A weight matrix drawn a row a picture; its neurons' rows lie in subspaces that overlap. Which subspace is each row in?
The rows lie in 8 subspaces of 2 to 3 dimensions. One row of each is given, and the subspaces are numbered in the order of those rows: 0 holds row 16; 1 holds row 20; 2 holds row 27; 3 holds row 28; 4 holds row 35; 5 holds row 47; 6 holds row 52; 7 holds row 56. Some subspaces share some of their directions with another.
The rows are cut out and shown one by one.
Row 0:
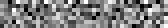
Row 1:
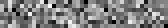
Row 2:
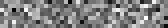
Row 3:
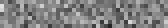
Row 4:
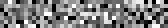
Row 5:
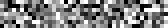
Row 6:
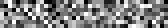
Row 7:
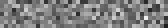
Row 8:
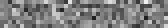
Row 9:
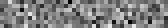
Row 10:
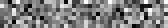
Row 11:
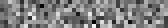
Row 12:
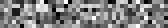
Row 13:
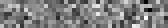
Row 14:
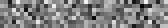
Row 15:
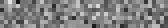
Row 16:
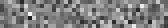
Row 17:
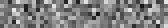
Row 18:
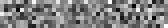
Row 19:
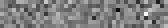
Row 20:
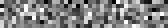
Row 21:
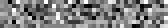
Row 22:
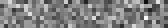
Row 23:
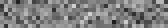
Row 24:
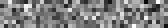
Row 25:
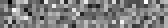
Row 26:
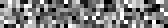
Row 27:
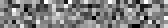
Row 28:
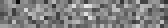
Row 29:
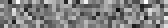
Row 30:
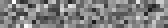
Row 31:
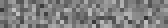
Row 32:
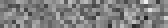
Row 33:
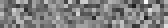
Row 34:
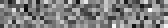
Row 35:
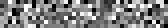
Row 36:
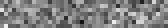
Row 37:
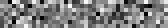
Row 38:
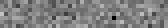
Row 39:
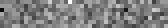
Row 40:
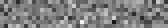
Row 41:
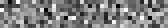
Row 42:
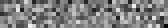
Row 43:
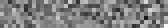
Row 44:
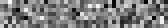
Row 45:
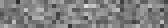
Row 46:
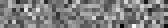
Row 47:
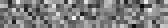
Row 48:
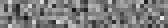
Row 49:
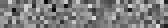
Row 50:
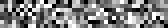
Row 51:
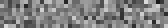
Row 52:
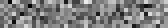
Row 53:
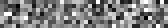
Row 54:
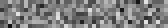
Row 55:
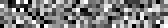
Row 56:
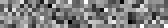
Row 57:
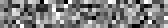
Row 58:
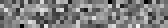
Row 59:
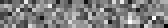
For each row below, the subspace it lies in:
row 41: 1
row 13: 4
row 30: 6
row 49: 4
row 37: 6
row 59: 7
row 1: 7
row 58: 2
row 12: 2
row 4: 1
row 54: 0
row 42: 7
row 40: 1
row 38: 5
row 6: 5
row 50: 7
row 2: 1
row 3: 0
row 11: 0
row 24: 3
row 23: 1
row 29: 6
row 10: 6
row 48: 7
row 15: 1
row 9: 0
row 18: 7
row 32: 4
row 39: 1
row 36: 1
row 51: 3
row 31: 0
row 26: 3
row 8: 2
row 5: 4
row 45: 3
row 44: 7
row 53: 4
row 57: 2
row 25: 7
